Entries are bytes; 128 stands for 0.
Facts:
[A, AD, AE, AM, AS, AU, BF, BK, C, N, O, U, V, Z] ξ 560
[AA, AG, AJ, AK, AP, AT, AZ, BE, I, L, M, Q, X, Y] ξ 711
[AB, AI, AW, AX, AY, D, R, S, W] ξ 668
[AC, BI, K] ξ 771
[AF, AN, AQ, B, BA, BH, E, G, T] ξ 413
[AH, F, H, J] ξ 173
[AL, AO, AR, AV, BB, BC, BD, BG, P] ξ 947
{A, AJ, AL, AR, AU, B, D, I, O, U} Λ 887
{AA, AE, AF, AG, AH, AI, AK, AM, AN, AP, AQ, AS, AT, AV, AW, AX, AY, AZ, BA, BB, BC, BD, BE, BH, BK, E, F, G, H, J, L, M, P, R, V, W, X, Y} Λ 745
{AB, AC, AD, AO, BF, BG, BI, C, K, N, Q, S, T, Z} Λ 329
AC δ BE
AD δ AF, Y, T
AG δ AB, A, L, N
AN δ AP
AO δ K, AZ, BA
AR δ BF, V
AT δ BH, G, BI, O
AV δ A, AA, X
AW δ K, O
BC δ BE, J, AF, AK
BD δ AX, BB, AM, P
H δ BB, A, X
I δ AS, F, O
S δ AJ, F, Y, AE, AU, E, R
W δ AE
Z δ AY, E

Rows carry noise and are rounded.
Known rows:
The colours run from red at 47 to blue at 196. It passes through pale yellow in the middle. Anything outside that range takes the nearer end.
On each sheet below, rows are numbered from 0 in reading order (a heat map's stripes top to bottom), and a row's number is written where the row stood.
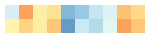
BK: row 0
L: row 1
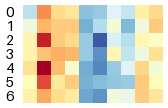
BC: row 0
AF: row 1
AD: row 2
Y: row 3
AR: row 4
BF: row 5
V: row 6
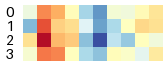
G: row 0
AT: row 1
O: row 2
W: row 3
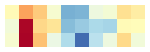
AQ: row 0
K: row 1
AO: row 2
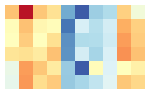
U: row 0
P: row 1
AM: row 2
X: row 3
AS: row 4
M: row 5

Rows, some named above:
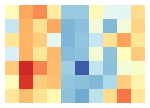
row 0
R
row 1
AE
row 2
H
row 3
AE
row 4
AJ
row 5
Q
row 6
AG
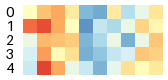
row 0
E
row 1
AB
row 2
AF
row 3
BK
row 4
AW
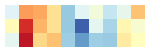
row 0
AY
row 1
AD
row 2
Z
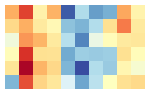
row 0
A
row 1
AG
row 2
AZ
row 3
BG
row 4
O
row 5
AT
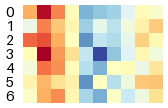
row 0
D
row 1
AI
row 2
AB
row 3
I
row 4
W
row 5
AX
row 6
F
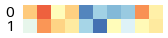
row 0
N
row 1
AS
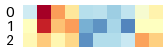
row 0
S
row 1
AU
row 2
AM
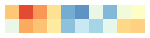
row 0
T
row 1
AH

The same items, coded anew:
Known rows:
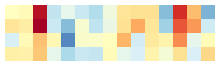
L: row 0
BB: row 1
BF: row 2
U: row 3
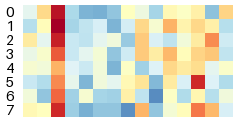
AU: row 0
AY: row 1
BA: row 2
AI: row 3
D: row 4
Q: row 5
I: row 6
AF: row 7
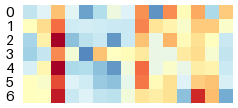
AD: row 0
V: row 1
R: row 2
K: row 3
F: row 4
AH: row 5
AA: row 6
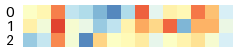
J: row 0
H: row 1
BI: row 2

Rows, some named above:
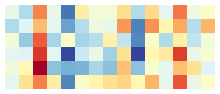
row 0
BG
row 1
AD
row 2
I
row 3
T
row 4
E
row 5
N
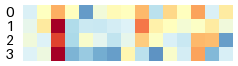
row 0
C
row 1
AS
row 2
AZ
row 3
AJ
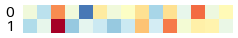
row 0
BG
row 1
W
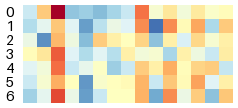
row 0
AE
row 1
AD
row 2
AO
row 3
O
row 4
AI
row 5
C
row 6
Z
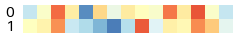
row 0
AB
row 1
J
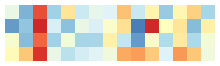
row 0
AT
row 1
S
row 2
I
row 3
AM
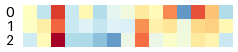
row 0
AG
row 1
BK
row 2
F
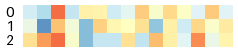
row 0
AW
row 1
AO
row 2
A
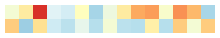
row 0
AX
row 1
AR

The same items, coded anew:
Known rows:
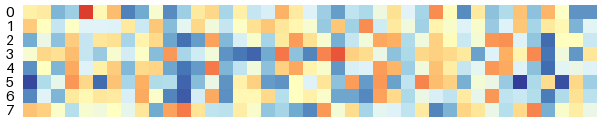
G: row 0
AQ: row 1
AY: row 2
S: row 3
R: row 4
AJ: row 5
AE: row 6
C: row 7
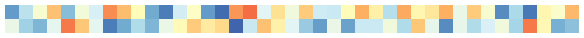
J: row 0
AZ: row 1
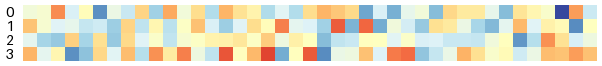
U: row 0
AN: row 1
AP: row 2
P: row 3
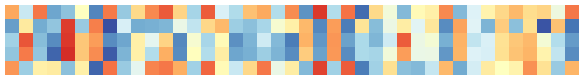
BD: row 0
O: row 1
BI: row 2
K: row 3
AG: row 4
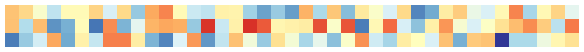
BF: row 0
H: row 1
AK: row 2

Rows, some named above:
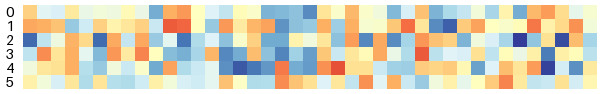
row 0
Q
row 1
N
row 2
AJ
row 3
T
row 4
S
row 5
AI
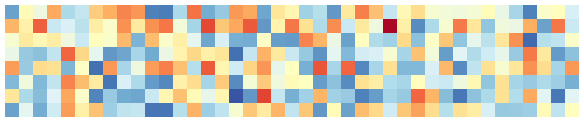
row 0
AF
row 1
A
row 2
Z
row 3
AZ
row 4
AG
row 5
AS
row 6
AT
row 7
F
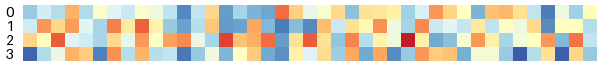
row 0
W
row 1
T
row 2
A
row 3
AJ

